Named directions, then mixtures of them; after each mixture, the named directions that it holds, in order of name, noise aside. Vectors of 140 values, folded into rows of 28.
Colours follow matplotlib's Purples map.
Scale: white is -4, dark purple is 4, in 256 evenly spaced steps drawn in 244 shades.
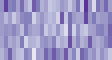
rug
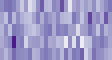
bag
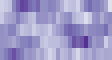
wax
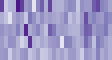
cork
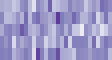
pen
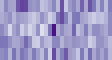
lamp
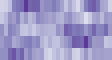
wax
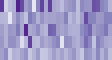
cork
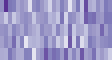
bag, rug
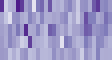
cork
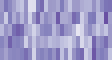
bag, pen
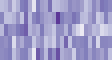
pen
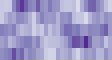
wax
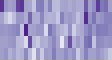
cork, rug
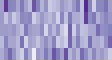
rug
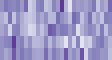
bag, lamp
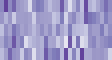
bag, rug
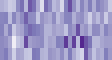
bag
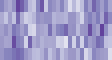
bag, cork, wax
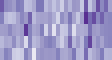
cork, lamp, rug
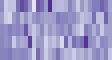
cork, pen, wax
